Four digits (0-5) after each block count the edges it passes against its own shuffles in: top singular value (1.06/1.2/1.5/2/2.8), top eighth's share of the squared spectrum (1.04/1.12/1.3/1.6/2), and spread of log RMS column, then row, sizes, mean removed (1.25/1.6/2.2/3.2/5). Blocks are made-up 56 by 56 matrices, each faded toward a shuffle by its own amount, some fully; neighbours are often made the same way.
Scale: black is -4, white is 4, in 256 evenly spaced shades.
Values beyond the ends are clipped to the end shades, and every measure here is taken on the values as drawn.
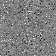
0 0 2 0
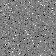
0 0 1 0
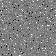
1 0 0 0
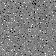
1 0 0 0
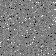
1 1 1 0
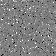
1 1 0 0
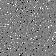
0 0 0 0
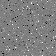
0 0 0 0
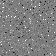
0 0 0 0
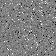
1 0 0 0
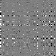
4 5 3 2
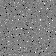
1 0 0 0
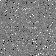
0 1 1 0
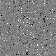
2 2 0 1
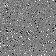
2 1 0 0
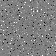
0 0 0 0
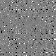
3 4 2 2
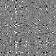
3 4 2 2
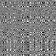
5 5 3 3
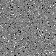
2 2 0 0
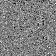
0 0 1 0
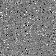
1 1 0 1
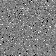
0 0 0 0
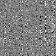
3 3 3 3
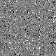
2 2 2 2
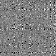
2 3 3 2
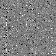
2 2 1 1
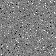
0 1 0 0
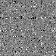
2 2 2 2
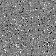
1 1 1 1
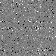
1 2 0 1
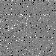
2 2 1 1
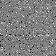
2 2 0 1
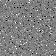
2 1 0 0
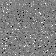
2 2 1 0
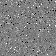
1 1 0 0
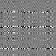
5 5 2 3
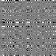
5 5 2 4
